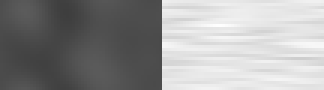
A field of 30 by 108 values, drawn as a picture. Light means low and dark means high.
The table splits into one row of 2 panels. Panel 1,1: high, smooth, faint in contrast. Panel 1,2: very low, streaked across, faint in contrast.
